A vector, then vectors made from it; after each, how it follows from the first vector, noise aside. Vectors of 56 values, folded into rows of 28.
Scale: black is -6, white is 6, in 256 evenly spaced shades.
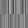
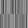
wrapped around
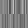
negated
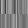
wrapped around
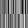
scaled up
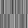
wrapped around
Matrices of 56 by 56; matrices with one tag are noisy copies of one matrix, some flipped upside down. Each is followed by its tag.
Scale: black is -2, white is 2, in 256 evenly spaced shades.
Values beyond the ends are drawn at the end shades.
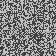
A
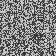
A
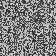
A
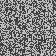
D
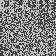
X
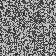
A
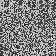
X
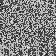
X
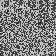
X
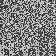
X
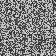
D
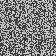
D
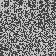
X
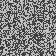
A
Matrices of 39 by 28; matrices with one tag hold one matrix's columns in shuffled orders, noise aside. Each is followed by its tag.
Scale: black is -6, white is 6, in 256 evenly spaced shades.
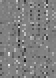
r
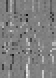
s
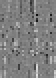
s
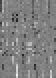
s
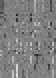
s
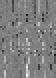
s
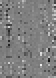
r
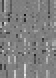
s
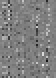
r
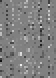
r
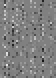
r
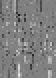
s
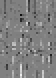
s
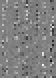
r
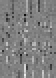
s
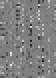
r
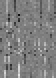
s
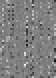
r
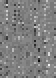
r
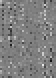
r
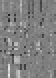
s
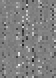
r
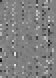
r
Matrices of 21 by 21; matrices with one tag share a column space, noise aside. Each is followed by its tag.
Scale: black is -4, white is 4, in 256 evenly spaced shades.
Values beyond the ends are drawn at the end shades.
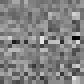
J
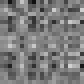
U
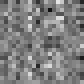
U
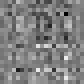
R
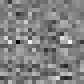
J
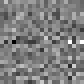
J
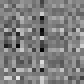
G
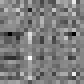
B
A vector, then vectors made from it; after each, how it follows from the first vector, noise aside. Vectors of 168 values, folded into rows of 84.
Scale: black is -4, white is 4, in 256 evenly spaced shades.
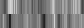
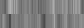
shrunk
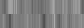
shrunk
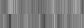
shrunk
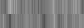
shrunk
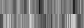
reversed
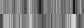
reversed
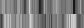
reversed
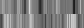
reversed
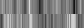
reversed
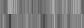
shrunk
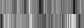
reversed
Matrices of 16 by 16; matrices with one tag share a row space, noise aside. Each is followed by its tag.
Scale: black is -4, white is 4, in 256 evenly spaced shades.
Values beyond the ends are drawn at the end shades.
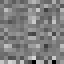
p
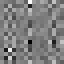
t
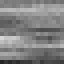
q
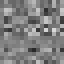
p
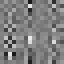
t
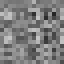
p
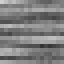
q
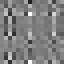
t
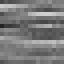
q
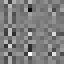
t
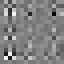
t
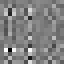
t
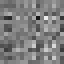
p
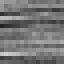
q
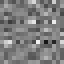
p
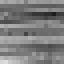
q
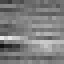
q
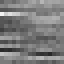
q
